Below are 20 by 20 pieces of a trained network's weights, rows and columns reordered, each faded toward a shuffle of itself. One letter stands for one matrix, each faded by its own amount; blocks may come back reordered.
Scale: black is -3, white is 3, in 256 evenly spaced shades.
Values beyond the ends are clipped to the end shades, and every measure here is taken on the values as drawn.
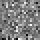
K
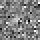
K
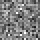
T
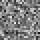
T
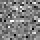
K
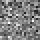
K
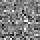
K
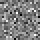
K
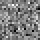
T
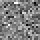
T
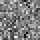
K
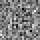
T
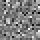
K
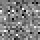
K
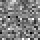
K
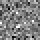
T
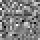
K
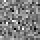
T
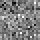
K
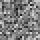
T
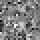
K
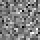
T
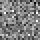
T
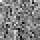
T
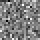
T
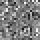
K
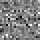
K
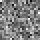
K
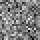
T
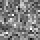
T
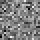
T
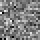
T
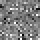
K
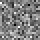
K
